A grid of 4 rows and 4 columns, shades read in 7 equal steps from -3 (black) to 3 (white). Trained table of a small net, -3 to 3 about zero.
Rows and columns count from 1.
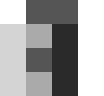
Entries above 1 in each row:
2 2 2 2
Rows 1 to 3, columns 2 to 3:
-1 -1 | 1 -2 | -1 -2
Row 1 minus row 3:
1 0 1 0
